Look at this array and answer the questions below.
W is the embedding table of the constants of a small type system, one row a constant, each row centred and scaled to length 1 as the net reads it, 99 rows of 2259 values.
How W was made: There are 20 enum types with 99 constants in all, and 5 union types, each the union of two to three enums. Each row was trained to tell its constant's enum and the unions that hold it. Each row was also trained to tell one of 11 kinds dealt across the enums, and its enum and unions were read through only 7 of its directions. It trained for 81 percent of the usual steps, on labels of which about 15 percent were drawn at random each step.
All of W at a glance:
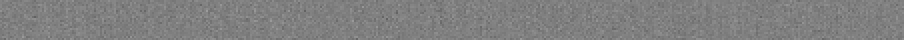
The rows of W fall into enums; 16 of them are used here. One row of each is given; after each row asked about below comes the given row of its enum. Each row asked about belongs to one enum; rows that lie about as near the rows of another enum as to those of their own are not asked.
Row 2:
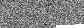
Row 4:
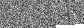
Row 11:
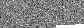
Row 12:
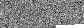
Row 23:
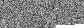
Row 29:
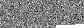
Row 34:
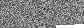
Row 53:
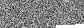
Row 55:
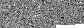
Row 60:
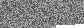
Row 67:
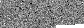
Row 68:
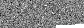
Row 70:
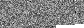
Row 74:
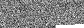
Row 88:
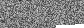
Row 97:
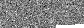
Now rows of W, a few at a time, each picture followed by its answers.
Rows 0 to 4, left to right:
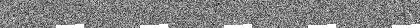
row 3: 60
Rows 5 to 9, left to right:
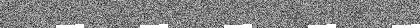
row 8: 70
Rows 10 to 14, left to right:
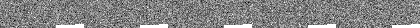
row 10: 88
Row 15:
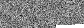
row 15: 68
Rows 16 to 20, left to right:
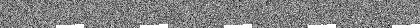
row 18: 67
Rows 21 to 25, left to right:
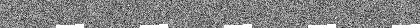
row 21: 55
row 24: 60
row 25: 12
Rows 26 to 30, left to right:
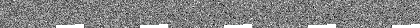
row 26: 34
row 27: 60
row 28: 68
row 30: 60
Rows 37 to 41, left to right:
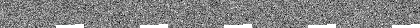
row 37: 34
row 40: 55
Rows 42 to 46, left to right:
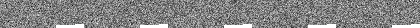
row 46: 2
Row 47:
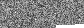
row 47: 2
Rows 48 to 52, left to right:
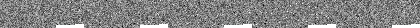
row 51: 11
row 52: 68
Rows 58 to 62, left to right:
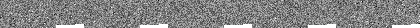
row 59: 70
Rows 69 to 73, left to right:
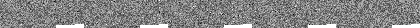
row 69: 70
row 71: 68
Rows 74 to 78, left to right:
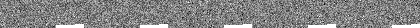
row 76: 12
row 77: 97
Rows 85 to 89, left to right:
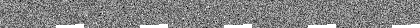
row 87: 67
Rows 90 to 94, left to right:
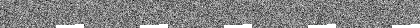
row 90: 70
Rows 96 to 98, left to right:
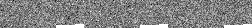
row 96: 34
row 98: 34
